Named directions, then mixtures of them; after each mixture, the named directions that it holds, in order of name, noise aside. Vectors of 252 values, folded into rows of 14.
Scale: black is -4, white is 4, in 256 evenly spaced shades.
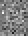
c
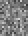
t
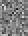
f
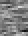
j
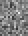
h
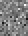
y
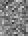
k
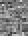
f, j, t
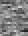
j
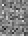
c, f, h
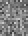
t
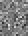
h, y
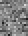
f, j, y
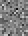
f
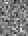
k, t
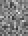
h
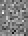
c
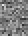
f, j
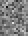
k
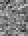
j, k, y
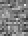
j, t, y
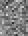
k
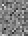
c, f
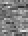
j, t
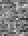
h, j, y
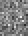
c, h, y
